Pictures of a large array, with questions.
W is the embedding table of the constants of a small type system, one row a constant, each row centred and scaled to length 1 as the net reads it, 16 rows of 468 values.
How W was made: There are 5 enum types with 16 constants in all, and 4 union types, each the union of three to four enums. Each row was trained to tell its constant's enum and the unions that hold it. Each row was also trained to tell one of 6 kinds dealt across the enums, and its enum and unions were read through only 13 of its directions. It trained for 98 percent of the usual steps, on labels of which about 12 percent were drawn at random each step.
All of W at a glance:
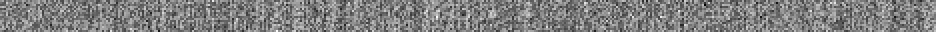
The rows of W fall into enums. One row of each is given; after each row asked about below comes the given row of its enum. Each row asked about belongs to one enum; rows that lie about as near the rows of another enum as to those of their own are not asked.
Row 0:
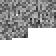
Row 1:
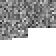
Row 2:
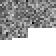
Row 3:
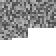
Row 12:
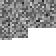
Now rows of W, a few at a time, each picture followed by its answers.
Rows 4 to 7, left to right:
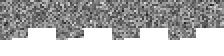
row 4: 2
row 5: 2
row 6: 1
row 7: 1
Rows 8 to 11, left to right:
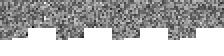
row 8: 2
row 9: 0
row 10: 3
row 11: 3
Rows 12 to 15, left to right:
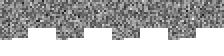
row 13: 3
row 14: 3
